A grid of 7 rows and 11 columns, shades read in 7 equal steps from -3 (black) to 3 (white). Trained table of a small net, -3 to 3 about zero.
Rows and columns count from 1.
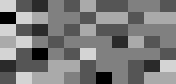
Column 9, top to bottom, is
0 -1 0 1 0 -1 -1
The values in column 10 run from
-2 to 1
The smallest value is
-3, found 3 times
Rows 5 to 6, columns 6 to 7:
2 0 | -1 0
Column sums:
1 2 -6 1 -2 1 -4 -3 -2 -1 2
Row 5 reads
2 -1 -3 0 -1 2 0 0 0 0 -1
